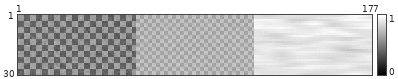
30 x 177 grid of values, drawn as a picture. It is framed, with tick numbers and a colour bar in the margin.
The table splits into one row of 3 panels. Panel 1,1: middling, checkered, strong in contrast. Panel 1,2: high, checkered. Panel 1,3: very high, streaked across, faint in contrast.
